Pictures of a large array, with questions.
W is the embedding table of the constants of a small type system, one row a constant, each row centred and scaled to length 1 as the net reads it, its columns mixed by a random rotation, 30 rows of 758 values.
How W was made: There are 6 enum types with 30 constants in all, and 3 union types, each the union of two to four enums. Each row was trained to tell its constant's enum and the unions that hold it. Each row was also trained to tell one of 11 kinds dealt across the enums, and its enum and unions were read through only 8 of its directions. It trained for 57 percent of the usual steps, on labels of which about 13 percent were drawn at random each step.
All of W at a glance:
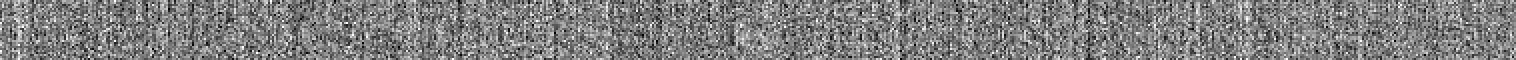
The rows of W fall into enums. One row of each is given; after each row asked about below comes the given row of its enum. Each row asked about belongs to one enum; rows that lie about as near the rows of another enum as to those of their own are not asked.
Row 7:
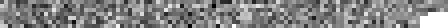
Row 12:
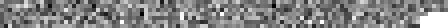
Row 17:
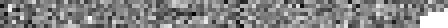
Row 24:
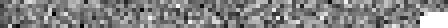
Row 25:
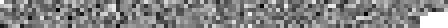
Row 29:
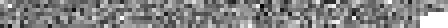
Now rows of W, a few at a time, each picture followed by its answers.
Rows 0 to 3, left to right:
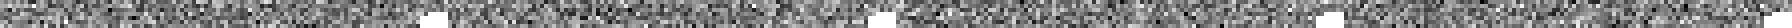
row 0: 12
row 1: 24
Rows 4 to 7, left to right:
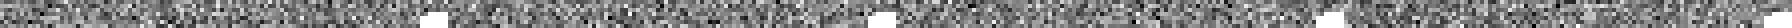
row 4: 12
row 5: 24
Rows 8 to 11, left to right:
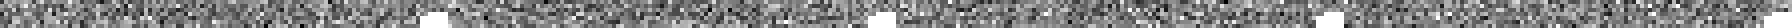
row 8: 24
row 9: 29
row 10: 29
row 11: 25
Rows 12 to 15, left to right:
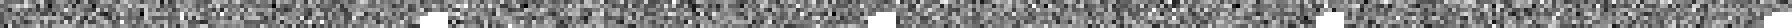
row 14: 25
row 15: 17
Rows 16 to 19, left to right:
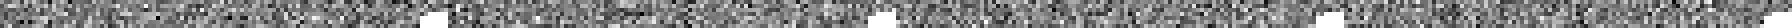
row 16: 12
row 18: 17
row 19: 17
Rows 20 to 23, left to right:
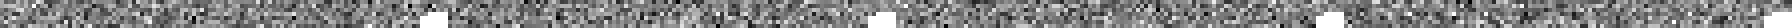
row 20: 12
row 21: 29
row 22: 29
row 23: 7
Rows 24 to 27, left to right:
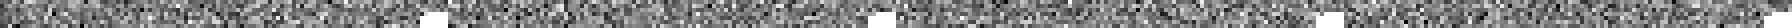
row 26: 17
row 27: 24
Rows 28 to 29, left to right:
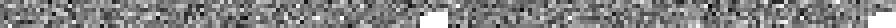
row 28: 12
